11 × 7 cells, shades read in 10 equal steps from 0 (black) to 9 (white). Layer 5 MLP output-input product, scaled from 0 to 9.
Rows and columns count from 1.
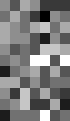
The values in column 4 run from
2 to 9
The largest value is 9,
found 4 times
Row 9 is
5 2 7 3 6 3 2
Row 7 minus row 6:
-3 -1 1 -3 -6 3 -6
